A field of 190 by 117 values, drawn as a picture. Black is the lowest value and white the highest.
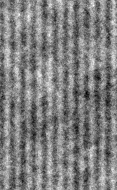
The ninth with the lowest average is the middle right. There is no overall slope. Upright stripes repeat 11 times across the table. On average the colour sits 50% of the way up the scale. No single row or column stands out from its neighbours.
